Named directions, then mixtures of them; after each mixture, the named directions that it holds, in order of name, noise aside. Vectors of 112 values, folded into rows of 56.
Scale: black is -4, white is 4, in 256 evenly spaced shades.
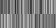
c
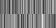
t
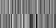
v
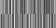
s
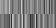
c, v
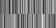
t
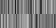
c, v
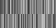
s, t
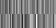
v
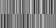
c, t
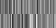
v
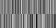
t, v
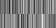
t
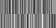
s, t
